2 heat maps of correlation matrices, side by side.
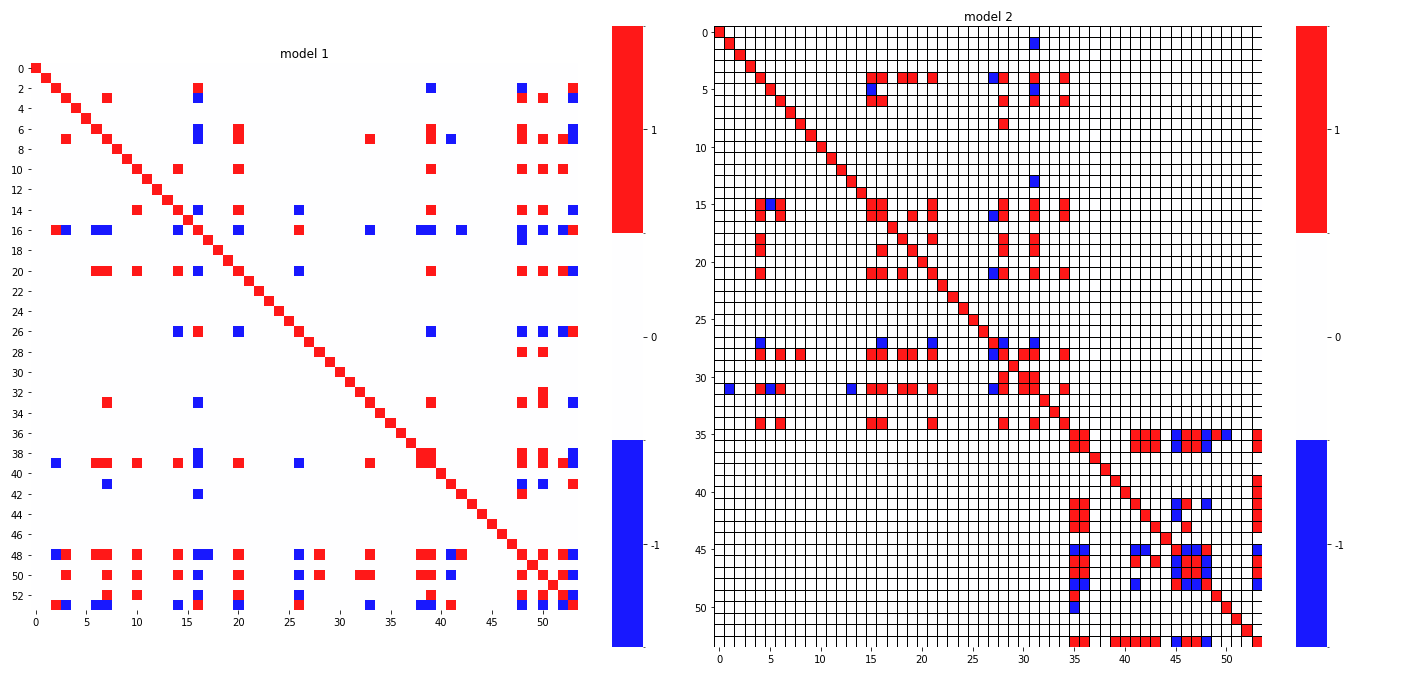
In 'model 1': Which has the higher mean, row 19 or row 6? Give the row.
6
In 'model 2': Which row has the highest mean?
28
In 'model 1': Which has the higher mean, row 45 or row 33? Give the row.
33
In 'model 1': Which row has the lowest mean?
16
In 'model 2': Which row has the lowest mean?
45
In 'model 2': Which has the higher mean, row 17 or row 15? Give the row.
15
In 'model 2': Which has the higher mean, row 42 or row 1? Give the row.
42
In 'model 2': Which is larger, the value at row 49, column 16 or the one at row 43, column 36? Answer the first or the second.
the second
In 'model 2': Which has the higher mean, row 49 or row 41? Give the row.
41
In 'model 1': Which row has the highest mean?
50
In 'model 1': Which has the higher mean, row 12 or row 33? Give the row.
33
